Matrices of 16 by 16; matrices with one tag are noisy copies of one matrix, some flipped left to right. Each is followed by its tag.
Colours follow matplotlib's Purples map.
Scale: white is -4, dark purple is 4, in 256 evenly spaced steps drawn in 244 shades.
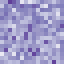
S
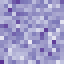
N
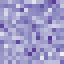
S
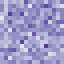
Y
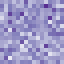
Y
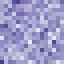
N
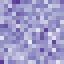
N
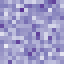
S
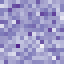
Y
